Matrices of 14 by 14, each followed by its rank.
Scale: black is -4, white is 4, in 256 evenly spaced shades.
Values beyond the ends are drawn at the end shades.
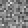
full rank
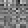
three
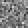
full rank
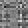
three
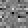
three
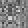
three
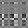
one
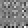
three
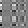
one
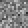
full rank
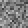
full rank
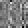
three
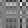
one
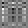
one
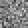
full rank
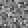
full rank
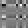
one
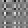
one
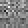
three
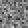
full rank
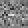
three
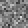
full rank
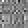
three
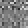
three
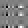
one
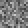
full rank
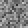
full rank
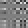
one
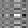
one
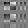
one
